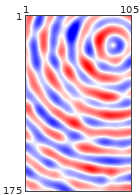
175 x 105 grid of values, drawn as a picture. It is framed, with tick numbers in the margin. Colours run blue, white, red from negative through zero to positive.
The halves do not mirror each other. No overall slope runs across the table. Rings spread out from the top right. No lone cell stands out from its neighbours.
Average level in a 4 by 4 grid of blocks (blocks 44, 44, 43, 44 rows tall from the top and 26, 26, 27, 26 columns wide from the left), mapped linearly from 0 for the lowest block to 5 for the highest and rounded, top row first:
3043 | 3353 | 2344 | 3243
